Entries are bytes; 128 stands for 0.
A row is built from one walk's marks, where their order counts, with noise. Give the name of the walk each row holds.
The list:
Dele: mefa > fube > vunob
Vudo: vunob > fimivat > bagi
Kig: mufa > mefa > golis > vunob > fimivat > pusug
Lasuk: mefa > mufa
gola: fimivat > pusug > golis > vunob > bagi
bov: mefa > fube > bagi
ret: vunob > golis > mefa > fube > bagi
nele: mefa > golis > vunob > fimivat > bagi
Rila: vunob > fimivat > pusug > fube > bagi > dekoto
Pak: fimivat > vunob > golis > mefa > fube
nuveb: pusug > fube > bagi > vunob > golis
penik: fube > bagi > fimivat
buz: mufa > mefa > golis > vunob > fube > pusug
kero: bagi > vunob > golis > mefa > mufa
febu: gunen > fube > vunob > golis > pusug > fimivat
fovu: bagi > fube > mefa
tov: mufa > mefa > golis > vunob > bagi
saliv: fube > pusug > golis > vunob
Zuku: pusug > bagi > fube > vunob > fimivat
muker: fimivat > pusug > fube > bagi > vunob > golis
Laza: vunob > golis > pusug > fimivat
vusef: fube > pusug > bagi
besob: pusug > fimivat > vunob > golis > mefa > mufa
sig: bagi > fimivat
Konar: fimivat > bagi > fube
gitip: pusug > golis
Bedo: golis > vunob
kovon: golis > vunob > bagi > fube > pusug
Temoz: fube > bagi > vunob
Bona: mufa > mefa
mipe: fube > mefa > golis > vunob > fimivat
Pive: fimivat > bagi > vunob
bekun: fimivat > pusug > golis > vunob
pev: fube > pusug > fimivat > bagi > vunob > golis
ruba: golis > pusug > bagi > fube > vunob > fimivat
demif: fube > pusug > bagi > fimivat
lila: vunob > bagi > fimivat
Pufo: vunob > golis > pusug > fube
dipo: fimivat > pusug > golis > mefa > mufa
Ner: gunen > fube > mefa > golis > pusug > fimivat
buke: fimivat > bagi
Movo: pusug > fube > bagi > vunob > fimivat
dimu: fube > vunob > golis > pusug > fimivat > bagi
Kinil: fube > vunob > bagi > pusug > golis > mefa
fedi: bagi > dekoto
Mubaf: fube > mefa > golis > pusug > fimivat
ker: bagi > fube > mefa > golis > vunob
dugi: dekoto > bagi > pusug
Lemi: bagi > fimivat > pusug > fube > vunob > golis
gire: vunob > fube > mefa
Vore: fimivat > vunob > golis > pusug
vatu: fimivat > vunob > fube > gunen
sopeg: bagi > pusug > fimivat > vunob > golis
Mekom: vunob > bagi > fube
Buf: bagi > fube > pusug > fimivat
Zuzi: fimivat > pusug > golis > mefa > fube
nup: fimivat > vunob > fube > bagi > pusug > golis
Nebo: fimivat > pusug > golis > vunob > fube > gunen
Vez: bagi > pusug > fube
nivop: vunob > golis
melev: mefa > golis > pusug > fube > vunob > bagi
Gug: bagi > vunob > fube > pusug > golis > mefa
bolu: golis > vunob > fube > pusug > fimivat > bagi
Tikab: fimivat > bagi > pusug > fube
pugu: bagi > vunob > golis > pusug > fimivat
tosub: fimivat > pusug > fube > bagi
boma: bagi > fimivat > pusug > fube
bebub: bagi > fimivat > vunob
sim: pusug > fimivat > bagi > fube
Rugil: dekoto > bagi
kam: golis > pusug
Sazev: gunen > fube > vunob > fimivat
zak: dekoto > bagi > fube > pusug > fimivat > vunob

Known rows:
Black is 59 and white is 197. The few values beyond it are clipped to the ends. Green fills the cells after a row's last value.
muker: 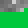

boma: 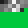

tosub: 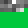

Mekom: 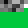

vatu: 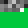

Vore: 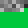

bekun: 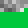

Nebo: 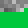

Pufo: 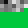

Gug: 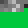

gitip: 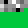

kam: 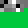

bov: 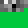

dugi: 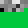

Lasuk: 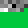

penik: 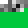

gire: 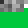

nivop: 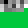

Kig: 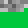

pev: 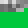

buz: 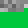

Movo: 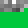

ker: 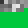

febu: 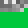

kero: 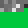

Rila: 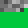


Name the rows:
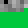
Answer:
ret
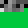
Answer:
Bedo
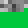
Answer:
tov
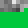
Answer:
Zuku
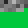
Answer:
bolu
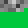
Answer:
ruba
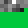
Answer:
sim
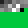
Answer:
sig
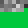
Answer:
pugu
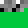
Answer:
Rugil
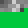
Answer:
Lemi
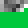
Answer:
lila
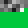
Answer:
Konar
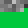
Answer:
nup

